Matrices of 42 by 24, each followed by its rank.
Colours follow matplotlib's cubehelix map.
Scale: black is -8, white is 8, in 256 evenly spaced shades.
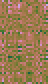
five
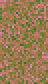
full rank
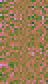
five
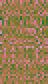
five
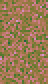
full rank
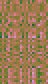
three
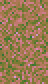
full rank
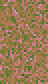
full rank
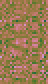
five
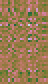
three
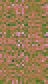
five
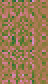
three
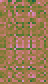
three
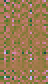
three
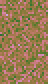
full rank
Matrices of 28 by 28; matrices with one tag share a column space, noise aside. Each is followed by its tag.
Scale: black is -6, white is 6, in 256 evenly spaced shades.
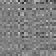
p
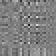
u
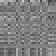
u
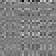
p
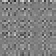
p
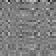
p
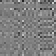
p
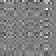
p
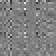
p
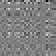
p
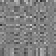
u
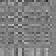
u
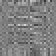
u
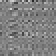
p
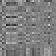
u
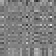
u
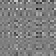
p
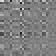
p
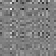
p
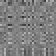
u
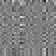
u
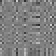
u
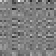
p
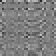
p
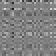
p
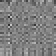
u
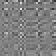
p
